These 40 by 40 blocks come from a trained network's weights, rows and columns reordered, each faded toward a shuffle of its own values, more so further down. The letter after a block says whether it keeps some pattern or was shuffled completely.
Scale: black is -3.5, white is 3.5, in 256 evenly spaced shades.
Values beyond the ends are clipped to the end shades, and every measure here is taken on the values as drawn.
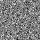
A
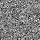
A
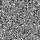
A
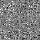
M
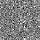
M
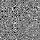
M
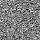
M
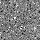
A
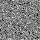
A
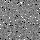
A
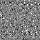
M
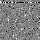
M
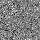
A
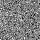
A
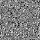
M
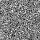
A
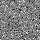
A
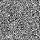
M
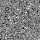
A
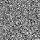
M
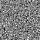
M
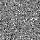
M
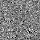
M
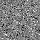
A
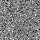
A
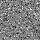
A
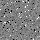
A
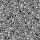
A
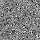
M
